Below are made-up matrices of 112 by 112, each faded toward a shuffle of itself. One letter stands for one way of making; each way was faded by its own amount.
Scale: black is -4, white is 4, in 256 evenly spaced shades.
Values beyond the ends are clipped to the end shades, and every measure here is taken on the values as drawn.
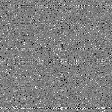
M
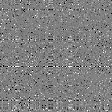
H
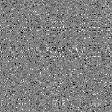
M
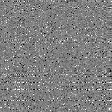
M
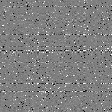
H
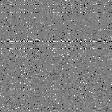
H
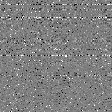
M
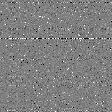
M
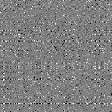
H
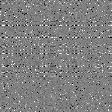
H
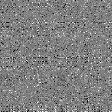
M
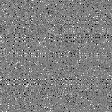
M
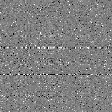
M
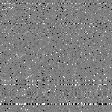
H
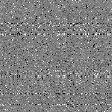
M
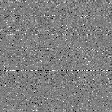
M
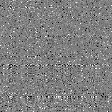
M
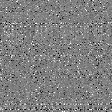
M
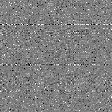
M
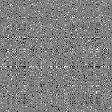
H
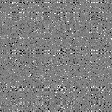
H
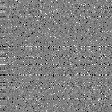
H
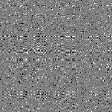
H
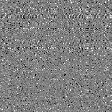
M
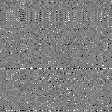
H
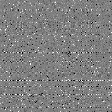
H
